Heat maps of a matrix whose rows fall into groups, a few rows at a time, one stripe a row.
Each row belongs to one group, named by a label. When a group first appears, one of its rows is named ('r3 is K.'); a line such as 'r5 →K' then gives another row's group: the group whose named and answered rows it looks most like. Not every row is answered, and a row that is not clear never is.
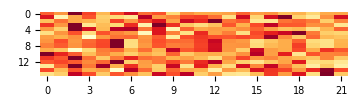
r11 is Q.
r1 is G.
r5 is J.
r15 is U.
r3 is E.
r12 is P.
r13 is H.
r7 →P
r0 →Q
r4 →Q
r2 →P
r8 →P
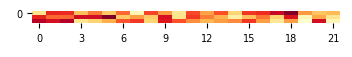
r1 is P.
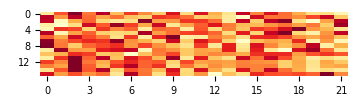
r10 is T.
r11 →H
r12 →Q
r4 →J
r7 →P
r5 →G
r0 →H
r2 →G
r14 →H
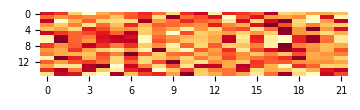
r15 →U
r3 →E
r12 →E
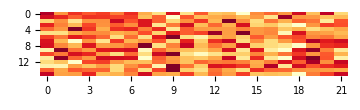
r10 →E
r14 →E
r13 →T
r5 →T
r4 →Q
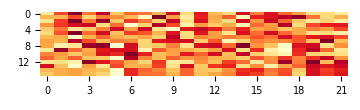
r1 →J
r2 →H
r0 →H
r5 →H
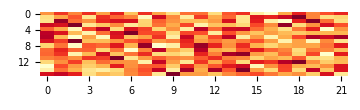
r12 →J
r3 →U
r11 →P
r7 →Q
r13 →U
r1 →J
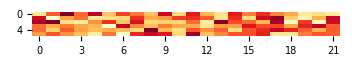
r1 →G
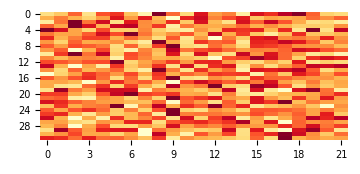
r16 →E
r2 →H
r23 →P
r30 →J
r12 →P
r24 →E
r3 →Q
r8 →E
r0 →J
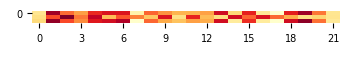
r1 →H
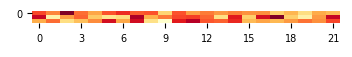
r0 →Q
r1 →G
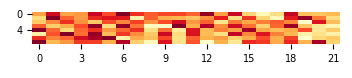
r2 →U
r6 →P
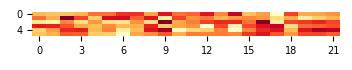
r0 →T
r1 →Q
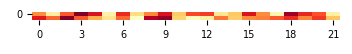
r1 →E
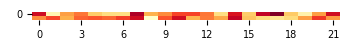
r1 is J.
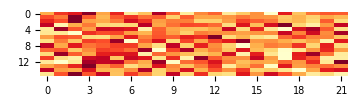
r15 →H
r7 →P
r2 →Q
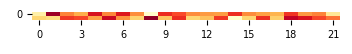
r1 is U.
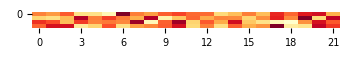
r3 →U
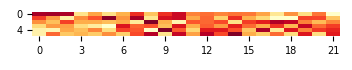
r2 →J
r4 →T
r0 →Q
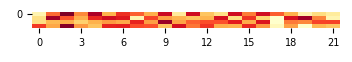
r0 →H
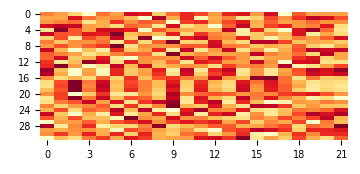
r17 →H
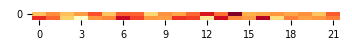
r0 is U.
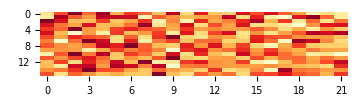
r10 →H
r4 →Q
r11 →E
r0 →H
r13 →Q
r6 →E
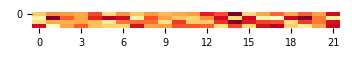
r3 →G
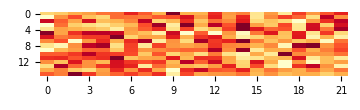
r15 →Q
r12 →Q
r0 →T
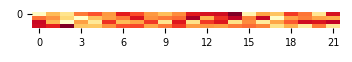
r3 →Q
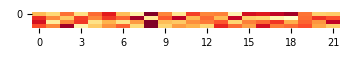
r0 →J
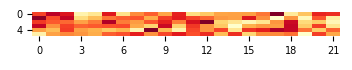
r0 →U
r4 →J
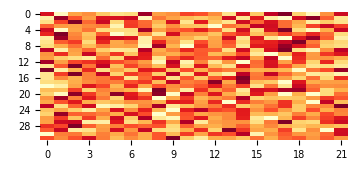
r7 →J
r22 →U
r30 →U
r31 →E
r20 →Q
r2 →H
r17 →T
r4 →G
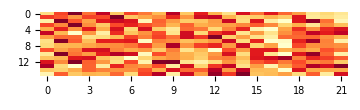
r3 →Q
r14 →T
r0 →H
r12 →E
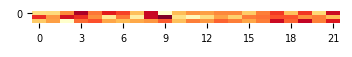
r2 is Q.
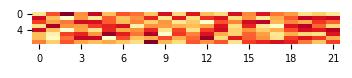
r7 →J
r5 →Q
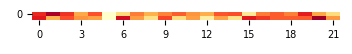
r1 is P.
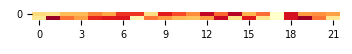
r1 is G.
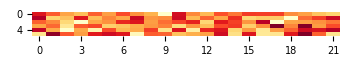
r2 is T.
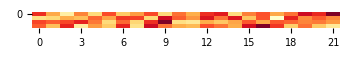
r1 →T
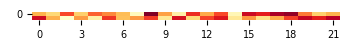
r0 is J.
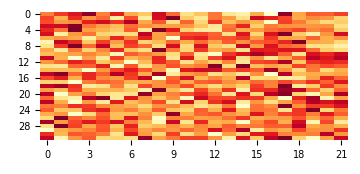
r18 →U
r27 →P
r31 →G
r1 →E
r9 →J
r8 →H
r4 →E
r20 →G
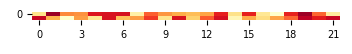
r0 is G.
